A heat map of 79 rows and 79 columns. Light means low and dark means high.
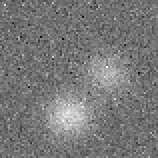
Ninth with the lowest average: bottom middle. Dips: two. Odd rows or columns: none.
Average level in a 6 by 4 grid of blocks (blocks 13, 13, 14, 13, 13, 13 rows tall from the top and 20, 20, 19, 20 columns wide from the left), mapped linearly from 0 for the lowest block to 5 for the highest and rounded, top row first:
5 5 5 5 | 5 5 5 5 | 5 5 2 4 | 5 3 3 4 | 5 0 3 5 | 5 4 5 5
